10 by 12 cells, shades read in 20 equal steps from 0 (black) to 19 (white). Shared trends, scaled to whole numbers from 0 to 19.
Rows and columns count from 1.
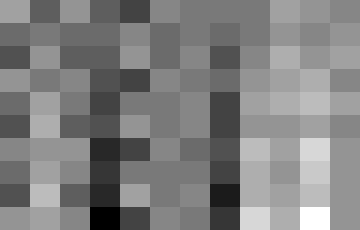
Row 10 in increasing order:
0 4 5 9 10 10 11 11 12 13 16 19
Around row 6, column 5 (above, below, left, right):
9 5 6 9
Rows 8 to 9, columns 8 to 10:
5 13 11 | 2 13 12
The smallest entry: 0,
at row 10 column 4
